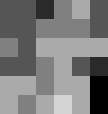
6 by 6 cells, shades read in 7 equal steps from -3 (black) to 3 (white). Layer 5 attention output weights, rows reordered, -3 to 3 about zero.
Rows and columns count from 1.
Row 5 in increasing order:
-3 0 1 1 1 1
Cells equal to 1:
13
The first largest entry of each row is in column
5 3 3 4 1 4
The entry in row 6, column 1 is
1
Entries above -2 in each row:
5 6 6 5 5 5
